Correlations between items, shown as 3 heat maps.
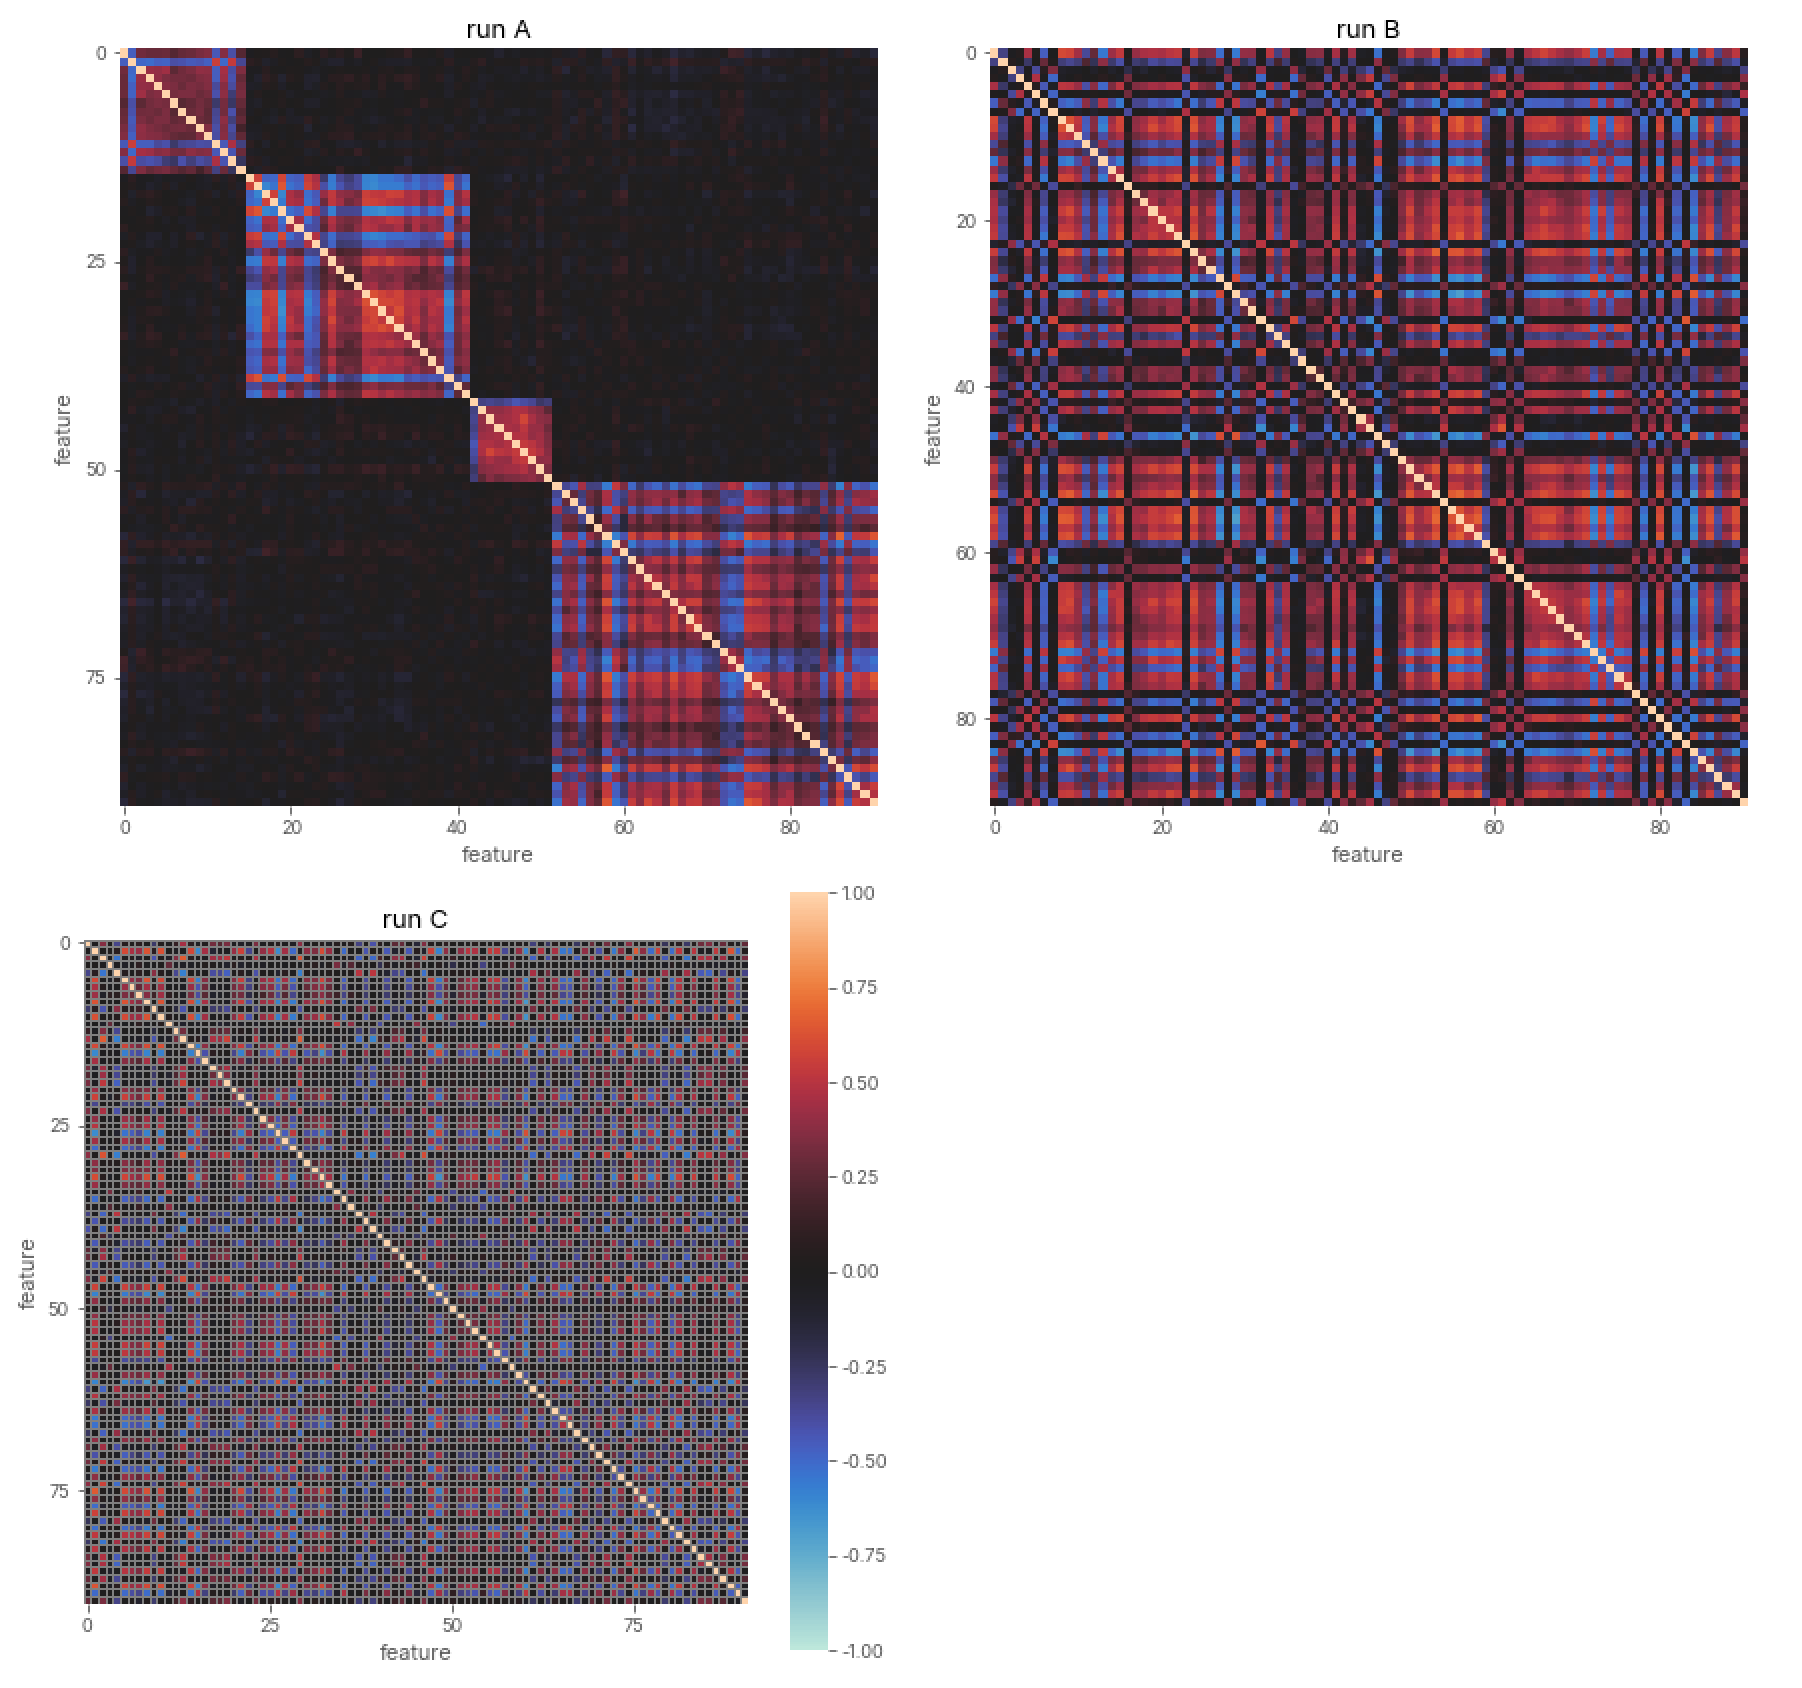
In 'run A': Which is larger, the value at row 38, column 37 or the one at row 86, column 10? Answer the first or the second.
the first
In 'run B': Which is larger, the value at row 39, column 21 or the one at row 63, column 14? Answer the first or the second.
the first
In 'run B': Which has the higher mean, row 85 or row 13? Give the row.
85
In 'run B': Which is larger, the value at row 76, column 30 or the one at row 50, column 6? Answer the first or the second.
the first
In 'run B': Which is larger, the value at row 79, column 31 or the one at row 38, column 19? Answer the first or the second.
the second
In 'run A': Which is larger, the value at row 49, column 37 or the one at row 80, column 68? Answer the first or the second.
the second
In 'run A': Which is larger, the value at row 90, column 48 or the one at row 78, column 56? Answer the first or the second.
the second
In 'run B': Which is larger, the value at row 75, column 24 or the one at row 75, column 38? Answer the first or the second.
the first
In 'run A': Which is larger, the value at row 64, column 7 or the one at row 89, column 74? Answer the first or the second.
the first
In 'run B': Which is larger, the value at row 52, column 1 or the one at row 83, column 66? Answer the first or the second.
the second
